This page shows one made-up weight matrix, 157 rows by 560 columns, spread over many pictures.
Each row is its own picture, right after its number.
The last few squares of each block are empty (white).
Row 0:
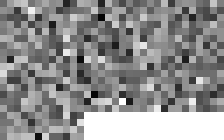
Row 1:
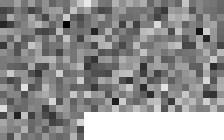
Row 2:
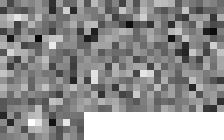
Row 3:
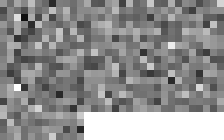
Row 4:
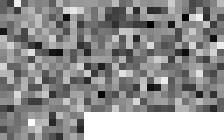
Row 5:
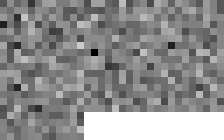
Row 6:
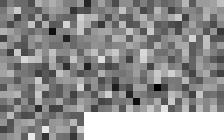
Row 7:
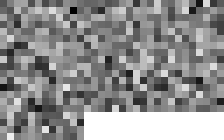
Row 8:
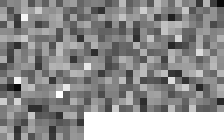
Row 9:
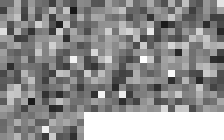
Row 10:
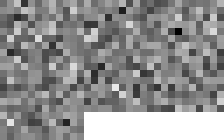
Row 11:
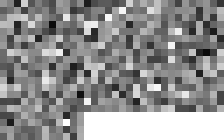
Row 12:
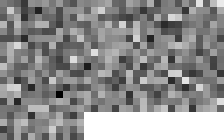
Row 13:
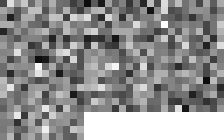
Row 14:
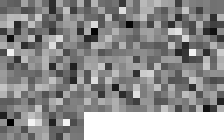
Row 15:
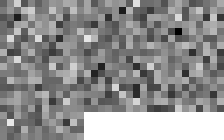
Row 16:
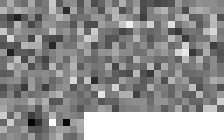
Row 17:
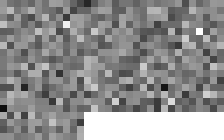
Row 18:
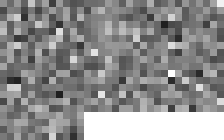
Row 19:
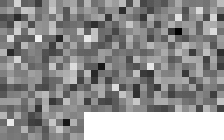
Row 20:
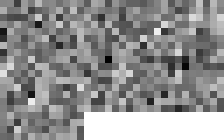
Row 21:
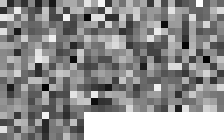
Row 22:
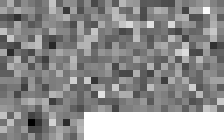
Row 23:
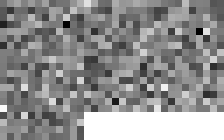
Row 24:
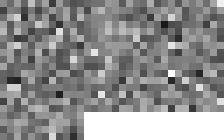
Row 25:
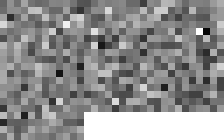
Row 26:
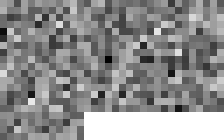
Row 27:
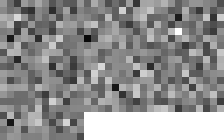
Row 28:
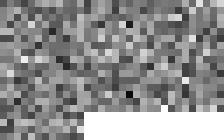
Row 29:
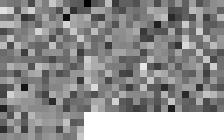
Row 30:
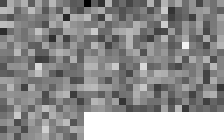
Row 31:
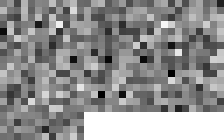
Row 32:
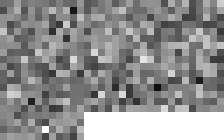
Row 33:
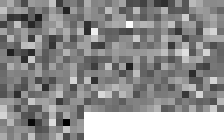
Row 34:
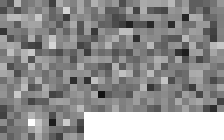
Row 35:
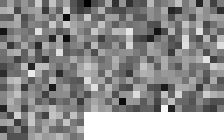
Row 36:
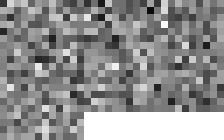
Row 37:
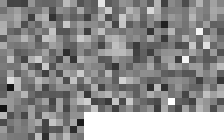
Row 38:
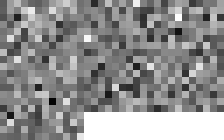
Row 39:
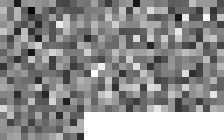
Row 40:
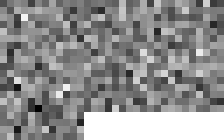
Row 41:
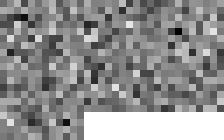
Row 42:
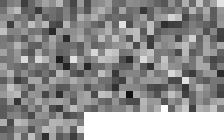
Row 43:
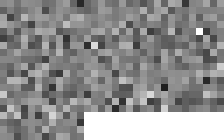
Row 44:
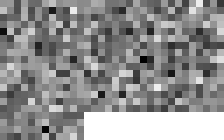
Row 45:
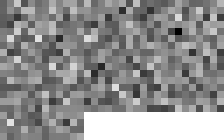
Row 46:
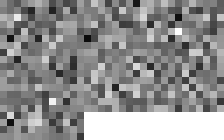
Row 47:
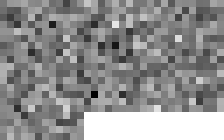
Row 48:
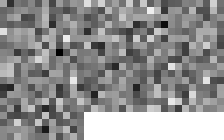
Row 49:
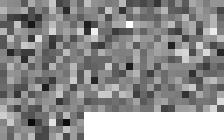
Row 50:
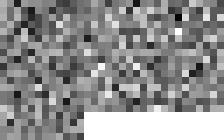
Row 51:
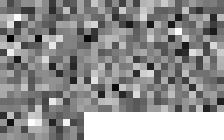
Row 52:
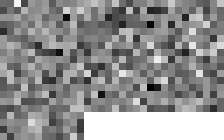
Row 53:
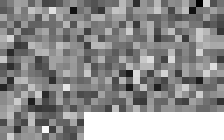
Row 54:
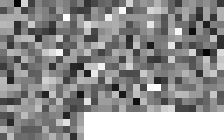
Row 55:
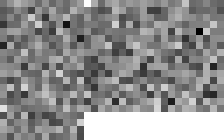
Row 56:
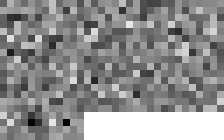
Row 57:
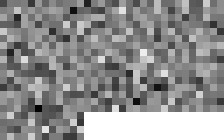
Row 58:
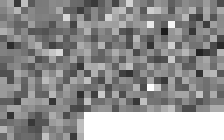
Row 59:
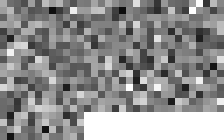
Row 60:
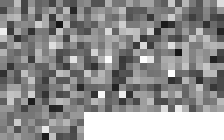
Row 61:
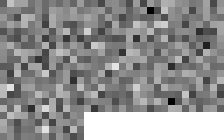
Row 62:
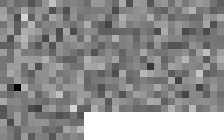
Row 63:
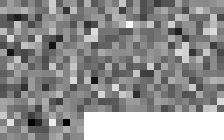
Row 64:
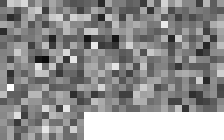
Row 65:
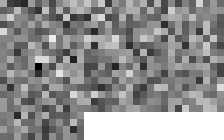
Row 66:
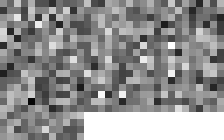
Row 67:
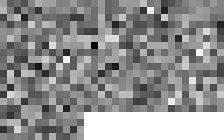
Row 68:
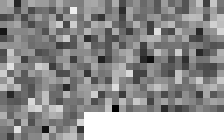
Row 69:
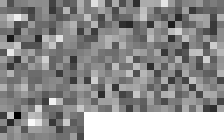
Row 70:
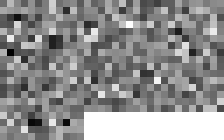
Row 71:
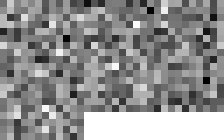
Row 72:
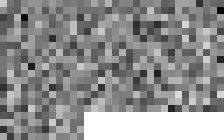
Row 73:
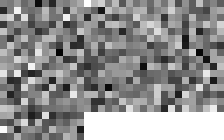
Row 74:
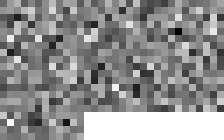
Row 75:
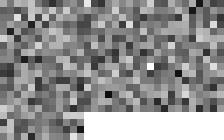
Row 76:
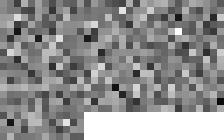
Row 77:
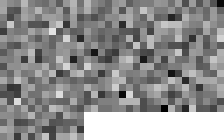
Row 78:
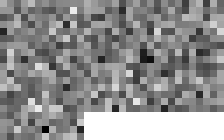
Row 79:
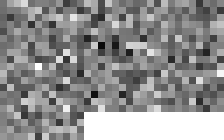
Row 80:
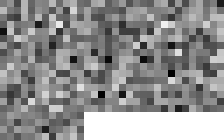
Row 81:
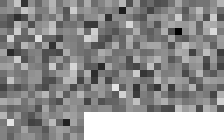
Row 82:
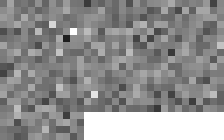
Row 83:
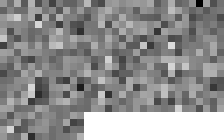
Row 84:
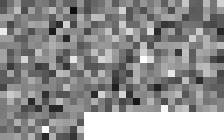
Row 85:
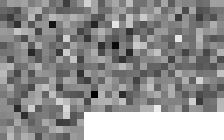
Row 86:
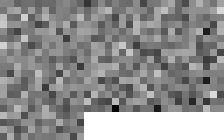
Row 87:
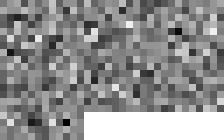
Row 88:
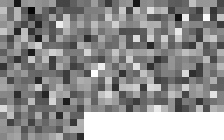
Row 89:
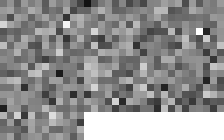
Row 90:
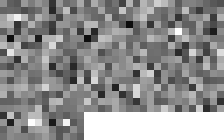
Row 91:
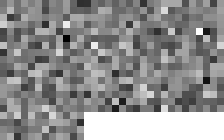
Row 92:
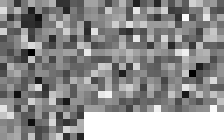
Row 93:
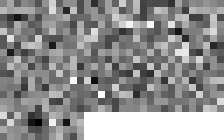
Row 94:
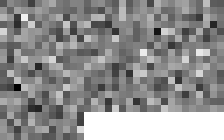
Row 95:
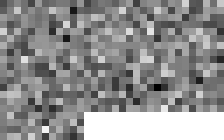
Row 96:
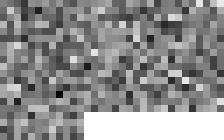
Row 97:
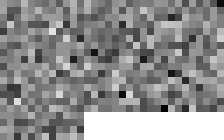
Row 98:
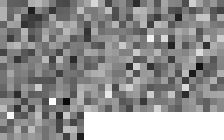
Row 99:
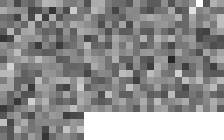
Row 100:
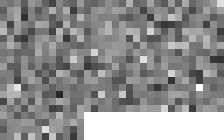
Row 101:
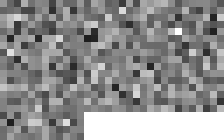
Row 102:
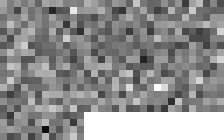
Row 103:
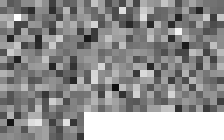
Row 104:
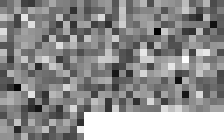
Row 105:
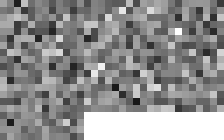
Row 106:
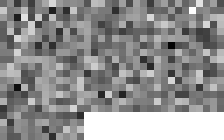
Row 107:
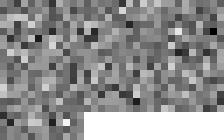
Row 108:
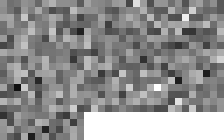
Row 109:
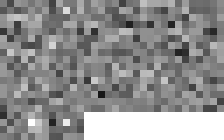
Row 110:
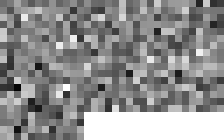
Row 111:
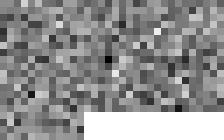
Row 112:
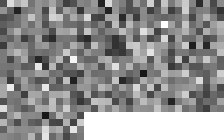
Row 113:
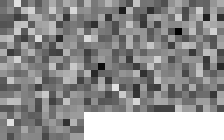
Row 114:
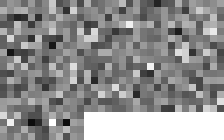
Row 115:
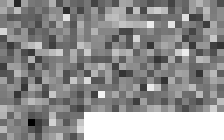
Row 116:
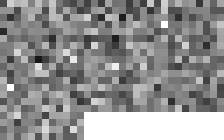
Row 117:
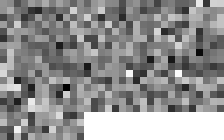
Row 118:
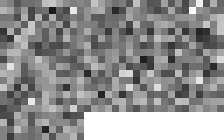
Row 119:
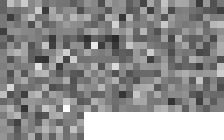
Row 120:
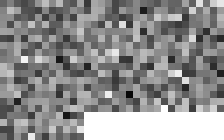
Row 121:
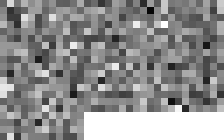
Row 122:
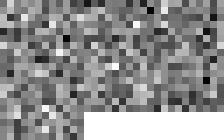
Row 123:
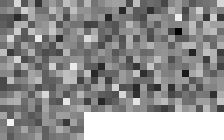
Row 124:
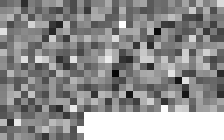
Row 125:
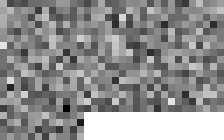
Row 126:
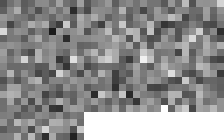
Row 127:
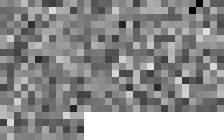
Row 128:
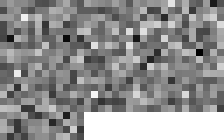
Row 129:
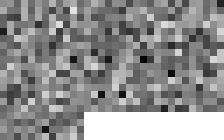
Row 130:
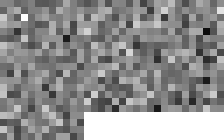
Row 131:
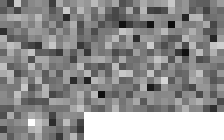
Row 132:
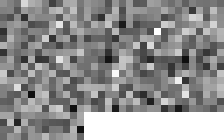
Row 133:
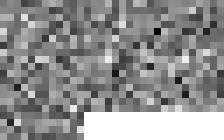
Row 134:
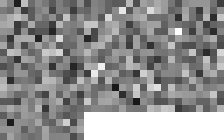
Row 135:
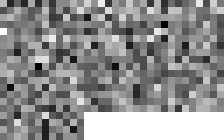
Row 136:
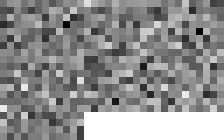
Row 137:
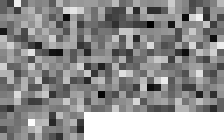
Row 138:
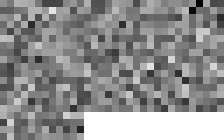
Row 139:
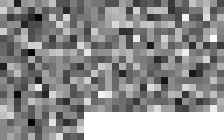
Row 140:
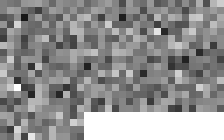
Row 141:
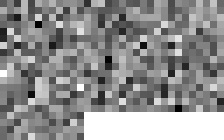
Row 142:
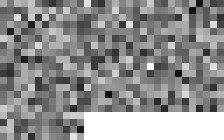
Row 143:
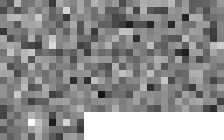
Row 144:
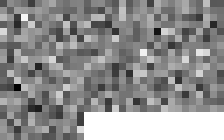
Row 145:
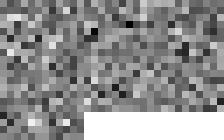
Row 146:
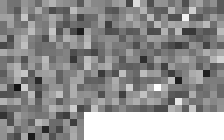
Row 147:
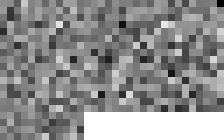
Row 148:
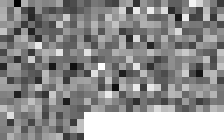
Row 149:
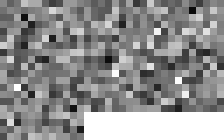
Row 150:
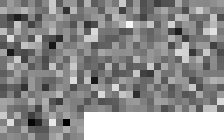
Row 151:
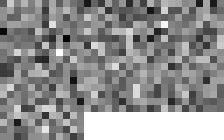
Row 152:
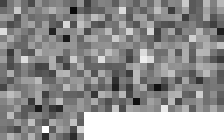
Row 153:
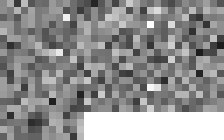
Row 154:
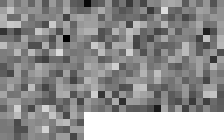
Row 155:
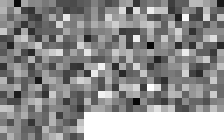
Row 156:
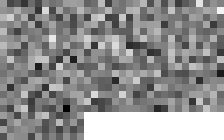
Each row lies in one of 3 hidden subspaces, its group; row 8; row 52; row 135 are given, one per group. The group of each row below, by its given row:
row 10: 52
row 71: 135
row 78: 8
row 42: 8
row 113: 52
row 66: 8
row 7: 8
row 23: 135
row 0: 135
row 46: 52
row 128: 135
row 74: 52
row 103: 52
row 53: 8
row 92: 52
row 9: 8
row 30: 135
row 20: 8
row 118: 8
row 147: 8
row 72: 135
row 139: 52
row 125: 135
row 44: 8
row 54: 52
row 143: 52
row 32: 8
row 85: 135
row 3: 8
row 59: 8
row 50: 52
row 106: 8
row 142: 8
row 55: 135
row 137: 52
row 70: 52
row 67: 135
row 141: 8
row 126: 8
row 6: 8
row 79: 135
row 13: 135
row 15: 52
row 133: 8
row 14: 52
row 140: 8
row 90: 52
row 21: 135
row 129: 8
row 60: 8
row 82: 135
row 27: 52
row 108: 8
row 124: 8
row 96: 8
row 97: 8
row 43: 135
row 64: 135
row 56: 52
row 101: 52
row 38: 52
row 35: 135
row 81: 52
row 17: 135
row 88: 52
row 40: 8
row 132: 8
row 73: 135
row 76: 52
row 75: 8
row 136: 135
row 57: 8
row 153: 52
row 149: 8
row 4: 52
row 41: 52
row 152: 8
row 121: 135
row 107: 52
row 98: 52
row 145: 52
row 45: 52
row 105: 52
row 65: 135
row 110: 8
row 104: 8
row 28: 8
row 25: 135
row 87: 52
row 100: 8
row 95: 8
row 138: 8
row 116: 135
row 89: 135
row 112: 135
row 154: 135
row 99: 8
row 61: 135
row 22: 52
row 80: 8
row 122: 135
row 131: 52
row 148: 52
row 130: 135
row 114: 52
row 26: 8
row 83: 8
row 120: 8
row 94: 8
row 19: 52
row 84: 8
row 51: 52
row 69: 52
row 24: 8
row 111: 8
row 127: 8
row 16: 52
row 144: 8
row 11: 52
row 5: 8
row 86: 135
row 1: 135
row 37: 135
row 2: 52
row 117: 8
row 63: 52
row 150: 52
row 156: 135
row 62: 8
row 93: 52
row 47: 135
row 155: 52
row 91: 135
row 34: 52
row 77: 8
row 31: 8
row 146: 8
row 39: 52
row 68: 8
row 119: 135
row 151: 135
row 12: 8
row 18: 8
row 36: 135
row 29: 135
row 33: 52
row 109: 52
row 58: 52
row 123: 52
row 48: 135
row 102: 8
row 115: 52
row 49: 52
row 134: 52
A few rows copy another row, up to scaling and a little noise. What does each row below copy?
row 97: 77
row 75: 142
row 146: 108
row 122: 71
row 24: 18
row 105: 134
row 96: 12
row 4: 137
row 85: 47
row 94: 144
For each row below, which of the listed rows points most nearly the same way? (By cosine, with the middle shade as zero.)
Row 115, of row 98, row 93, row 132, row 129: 93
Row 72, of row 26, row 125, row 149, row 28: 149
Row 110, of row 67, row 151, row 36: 67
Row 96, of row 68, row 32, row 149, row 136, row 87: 32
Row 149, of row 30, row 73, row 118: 30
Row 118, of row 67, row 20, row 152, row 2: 20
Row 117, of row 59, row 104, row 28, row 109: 59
